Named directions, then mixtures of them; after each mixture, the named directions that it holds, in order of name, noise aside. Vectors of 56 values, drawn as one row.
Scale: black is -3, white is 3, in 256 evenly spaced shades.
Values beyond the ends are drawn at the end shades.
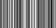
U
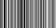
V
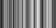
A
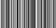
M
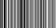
V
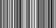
U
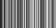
A, U, V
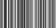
V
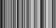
A, V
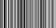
V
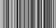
A, M, U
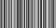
M, U, V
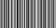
M, U, V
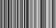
A, M, V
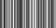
U, V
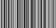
M, V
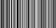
A, M, U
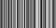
A, M, V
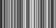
A, U, V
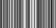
U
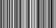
U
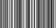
U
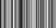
M, U, V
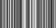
U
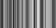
A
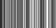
A, U, V
